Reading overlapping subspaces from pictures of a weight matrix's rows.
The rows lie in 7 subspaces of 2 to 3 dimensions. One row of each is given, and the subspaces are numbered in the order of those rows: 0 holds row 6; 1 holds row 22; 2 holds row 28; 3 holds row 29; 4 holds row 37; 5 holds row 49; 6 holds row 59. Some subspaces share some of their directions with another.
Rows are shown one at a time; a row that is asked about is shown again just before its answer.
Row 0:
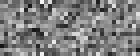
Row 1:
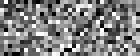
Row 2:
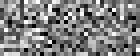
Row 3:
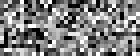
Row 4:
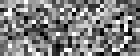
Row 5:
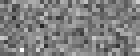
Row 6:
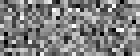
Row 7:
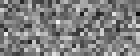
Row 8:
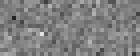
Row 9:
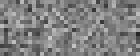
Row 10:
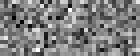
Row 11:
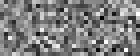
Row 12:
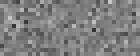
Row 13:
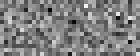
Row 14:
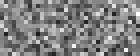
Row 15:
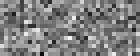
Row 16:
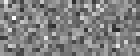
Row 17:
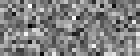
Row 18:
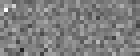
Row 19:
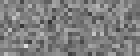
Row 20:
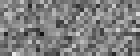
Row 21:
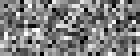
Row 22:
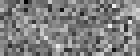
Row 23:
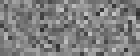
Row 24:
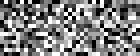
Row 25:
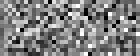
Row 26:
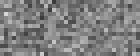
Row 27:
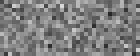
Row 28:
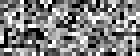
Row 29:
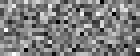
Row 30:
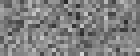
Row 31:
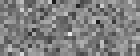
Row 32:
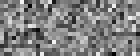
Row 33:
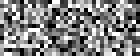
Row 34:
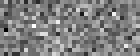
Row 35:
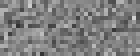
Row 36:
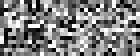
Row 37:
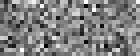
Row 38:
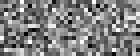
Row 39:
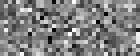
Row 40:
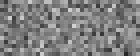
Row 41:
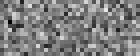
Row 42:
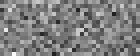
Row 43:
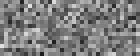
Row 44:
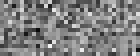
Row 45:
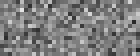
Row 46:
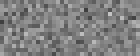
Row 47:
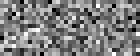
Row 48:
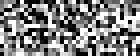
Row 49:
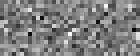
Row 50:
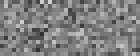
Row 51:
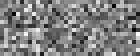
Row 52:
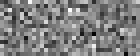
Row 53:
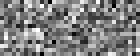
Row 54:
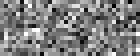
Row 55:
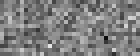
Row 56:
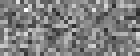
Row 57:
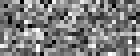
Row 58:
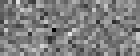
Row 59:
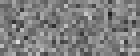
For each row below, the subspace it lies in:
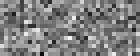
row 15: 4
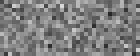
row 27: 3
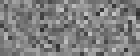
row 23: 1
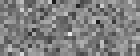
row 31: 5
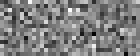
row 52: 0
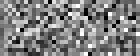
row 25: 6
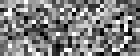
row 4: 1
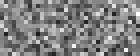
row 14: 1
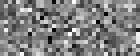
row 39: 5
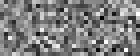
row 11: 1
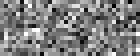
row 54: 2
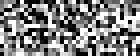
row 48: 0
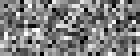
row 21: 2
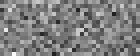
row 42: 3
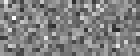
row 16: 0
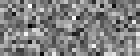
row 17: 3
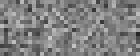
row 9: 5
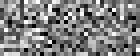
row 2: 3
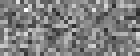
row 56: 5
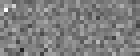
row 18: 4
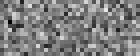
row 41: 4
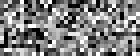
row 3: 2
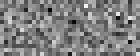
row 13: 2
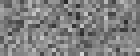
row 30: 6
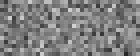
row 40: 0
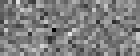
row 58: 5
